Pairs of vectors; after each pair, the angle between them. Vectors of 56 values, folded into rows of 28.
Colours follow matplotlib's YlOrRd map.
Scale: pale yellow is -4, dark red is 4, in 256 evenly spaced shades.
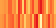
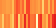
partly opposed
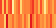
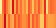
partly opposed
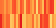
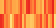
partly aligned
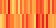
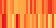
orthogonal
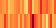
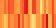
nearly opposite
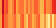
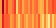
nearly parallel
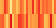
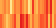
partly aligned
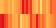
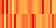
orthogonal
